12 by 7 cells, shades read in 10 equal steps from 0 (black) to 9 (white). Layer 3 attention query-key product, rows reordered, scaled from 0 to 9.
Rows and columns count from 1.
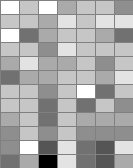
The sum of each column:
76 82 59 86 74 67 76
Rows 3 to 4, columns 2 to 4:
4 6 7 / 7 5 8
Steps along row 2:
same down up down up same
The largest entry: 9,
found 5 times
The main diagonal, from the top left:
9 7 6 8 7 6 7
